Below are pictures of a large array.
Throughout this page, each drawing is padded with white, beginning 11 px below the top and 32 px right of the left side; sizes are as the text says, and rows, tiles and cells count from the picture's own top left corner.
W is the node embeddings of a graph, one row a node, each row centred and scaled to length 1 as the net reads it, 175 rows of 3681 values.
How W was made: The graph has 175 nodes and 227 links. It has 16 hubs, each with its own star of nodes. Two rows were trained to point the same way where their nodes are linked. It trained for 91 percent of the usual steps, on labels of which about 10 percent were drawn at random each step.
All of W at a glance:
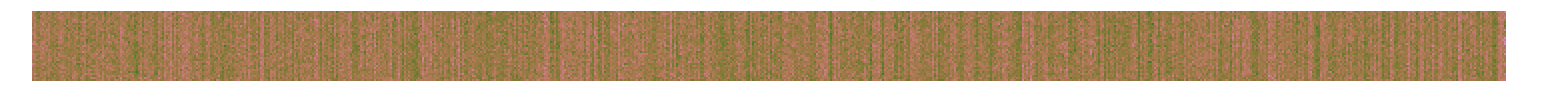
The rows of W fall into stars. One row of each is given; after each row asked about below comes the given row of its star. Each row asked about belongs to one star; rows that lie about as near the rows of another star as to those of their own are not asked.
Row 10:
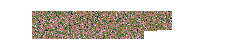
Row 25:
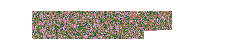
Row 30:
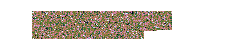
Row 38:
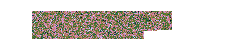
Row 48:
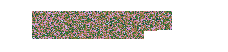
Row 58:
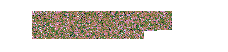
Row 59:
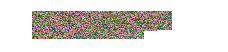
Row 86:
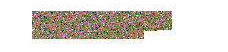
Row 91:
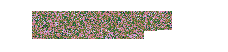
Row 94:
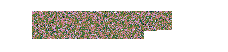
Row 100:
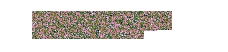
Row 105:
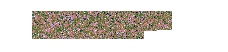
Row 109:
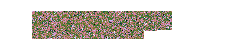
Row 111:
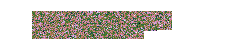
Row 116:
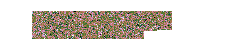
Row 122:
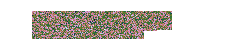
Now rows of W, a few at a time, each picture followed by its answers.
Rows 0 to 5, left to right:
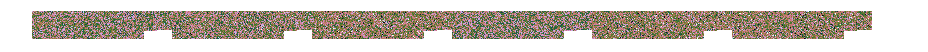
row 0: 94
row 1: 105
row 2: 25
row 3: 100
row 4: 48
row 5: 116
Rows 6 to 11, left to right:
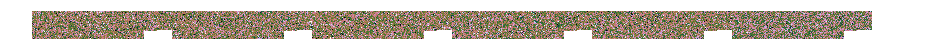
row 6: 86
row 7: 10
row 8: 105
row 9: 116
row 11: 100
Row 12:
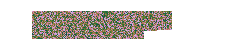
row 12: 94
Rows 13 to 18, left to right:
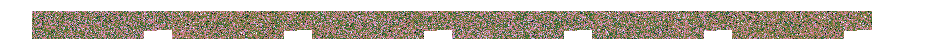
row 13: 100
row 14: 116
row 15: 91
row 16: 116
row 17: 100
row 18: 30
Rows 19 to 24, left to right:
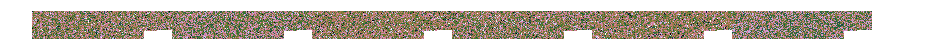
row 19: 100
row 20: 30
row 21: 59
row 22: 100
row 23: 91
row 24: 111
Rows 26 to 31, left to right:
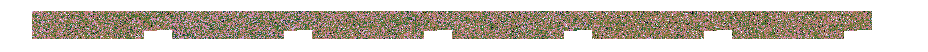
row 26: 122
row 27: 86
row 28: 59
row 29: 86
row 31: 58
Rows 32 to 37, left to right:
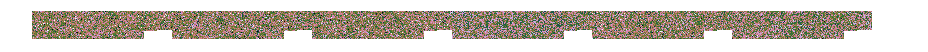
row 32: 58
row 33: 10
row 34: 48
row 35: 116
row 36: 116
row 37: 122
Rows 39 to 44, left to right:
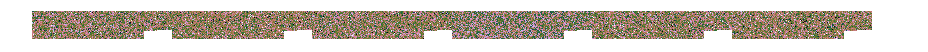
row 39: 86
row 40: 94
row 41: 59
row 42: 10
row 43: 48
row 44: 25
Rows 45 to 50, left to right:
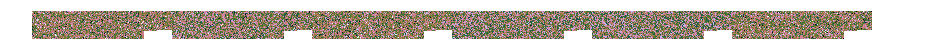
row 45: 38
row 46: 10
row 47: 109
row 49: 38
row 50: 59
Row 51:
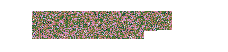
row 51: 116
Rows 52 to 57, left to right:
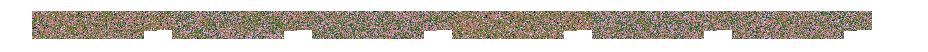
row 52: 109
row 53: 59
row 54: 30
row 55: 105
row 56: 30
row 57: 10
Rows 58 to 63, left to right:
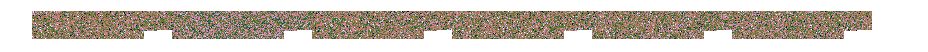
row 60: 100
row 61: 100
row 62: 25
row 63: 111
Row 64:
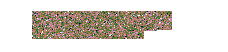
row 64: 105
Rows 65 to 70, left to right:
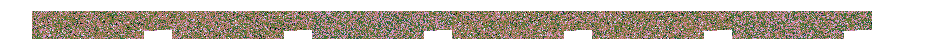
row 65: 25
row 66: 111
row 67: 30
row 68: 59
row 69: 25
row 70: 58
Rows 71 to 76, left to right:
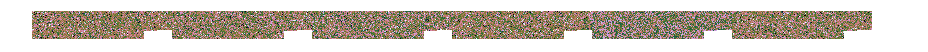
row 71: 59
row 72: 94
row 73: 38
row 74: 100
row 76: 109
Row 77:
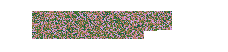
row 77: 48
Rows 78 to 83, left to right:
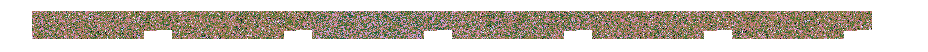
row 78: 122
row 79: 122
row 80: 91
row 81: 122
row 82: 122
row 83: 105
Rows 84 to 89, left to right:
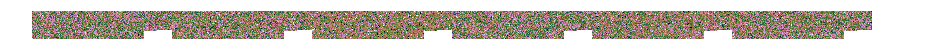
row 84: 30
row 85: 86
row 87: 86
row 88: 30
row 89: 59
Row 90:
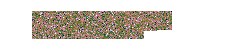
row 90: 48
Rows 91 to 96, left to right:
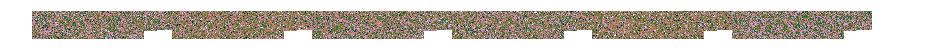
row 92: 94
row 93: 25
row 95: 38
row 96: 109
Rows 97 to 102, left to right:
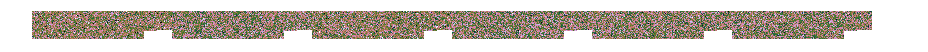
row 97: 105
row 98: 25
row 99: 38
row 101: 111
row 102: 111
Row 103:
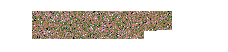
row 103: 30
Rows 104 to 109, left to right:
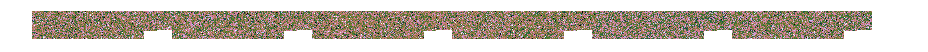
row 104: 48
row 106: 109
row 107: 122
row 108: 122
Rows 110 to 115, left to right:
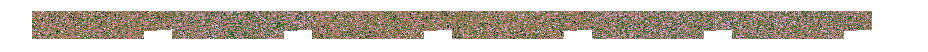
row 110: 10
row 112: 94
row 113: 58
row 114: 105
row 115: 91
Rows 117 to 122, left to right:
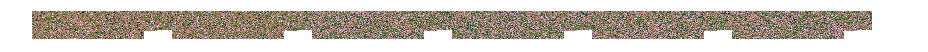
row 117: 86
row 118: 10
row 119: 116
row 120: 25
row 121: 10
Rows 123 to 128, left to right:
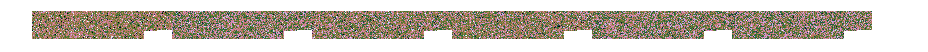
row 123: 38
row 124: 91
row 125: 86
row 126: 48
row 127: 105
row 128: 100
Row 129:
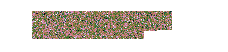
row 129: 38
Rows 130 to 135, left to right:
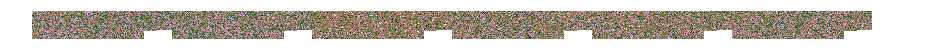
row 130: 122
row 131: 58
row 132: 91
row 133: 111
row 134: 122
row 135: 109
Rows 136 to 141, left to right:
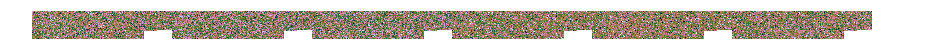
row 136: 25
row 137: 25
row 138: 94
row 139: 30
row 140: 38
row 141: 58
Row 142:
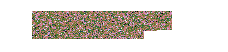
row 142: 100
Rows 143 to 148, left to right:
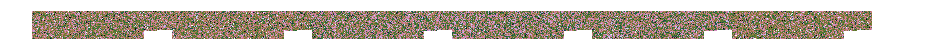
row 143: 111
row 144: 86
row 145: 94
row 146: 105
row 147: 25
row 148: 48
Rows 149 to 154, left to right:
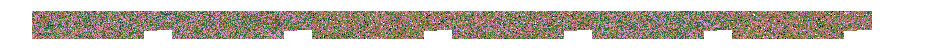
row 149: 116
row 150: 59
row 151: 48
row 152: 58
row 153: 86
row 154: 109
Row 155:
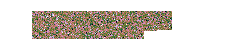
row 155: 10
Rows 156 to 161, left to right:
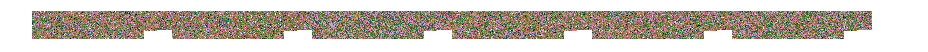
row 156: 86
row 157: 116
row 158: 105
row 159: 91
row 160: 116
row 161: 94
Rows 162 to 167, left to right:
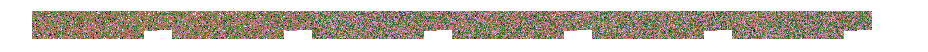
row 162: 10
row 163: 111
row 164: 105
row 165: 25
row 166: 86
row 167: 38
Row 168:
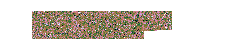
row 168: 59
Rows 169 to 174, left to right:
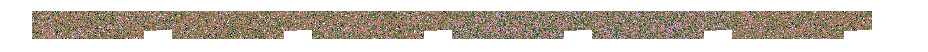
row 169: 25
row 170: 111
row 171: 58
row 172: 58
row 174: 109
